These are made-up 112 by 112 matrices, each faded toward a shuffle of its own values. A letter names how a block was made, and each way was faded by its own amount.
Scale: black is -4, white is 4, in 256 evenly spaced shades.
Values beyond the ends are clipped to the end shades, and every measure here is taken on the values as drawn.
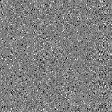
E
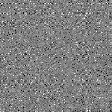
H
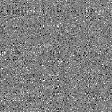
E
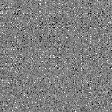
E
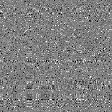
H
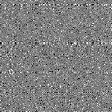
H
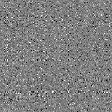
E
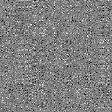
E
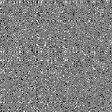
H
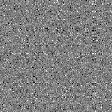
E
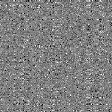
E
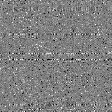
H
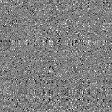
E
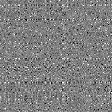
H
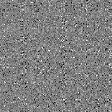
E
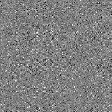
E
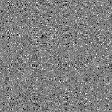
E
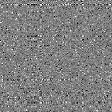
H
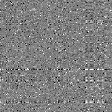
H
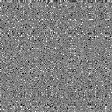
H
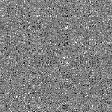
E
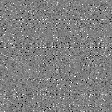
H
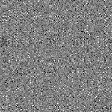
E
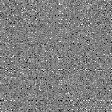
E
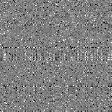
H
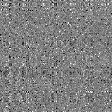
E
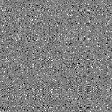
H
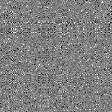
H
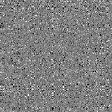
E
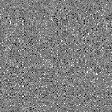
E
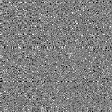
H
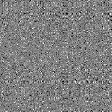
E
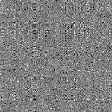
E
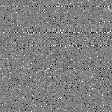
H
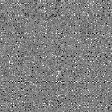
H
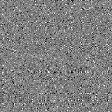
E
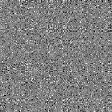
H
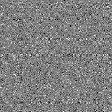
E
